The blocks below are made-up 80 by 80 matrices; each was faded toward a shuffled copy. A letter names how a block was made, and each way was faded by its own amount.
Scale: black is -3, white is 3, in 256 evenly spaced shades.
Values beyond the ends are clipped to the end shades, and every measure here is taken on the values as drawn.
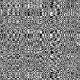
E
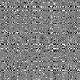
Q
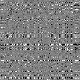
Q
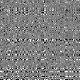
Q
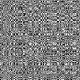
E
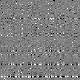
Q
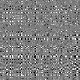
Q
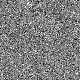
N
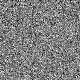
N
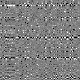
Q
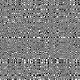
Q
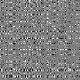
Q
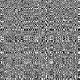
E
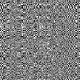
E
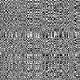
E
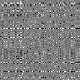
Q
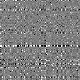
Q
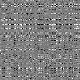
Q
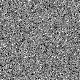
N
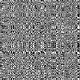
E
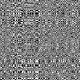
E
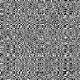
E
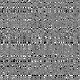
Q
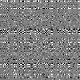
Q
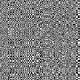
E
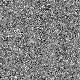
N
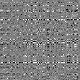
Q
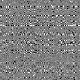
Q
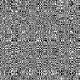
E
